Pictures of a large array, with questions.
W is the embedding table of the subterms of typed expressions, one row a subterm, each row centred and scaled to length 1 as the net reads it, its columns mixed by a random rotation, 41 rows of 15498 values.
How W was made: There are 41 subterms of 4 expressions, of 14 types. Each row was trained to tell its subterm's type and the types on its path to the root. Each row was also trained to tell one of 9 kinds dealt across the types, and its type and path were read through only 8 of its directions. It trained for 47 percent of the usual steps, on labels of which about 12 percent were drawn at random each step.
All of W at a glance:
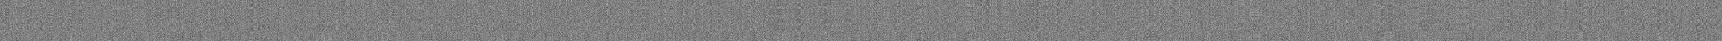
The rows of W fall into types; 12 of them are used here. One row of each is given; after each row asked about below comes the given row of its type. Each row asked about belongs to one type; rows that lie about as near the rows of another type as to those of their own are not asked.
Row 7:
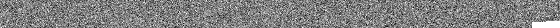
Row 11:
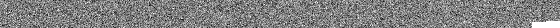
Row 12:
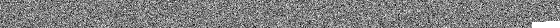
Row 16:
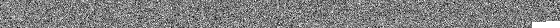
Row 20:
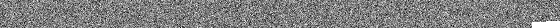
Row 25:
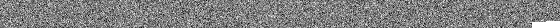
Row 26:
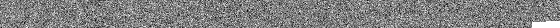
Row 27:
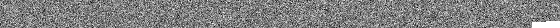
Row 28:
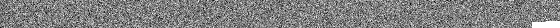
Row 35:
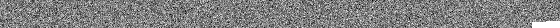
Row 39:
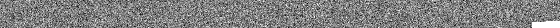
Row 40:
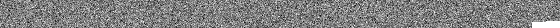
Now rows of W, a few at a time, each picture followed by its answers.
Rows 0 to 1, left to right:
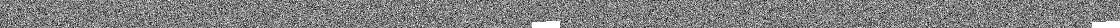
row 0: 11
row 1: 25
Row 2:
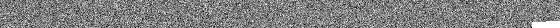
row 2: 35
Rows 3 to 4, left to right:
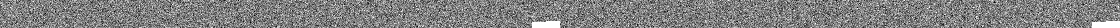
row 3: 20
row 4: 11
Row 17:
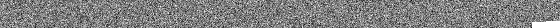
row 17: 35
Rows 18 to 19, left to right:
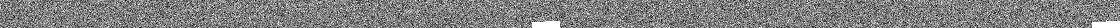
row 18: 12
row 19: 20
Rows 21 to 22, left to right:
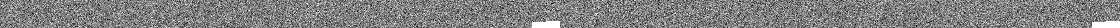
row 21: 28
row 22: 28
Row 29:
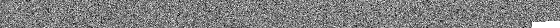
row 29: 28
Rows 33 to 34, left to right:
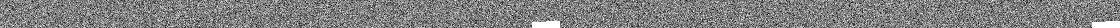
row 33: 7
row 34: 39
